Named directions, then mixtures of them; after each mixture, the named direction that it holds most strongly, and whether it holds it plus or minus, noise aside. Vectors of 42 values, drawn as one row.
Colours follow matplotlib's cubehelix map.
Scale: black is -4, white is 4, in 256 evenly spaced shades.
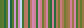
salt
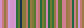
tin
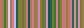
tin, plus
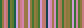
tin, minus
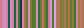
salt, minus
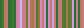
tin, minus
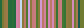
tin, minus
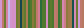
tin, plus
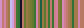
tin, plus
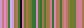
salt, minus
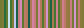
salt, plus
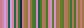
salt, minus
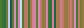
salt, plus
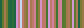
tin, minus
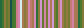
tin, minus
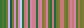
salt, plus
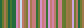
tin, minus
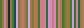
tin, minus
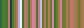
salt, plus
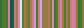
salt, plus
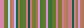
tin, plus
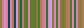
salt, minus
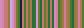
tin, plus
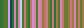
salt, plus
